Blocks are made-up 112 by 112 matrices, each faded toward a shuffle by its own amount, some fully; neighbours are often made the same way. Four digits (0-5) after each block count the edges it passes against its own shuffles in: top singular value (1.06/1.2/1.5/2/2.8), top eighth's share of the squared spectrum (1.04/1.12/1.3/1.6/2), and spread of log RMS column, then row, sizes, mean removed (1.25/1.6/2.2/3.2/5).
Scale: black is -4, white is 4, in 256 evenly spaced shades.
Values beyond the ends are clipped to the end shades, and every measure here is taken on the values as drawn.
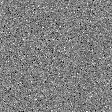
0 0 0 0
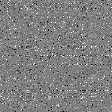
4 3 1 2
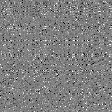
4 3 1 3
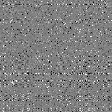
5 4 2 3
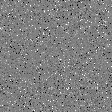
2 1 0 0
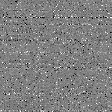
4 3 1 2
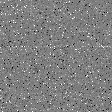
2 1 0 0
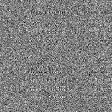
4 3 2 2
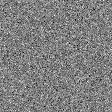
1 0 0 0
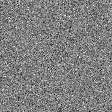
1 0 0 0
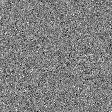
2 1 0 0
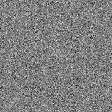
3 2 1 1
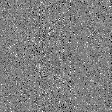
1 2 3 0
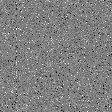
1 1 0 0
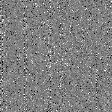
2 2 3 0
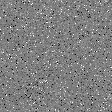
0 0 0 0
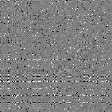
5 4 2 2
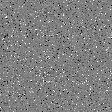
3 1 0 0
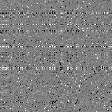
5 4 2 3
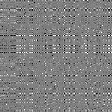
5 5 3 3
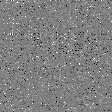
3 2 0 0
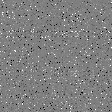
3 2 0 1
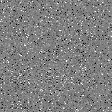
4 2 1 1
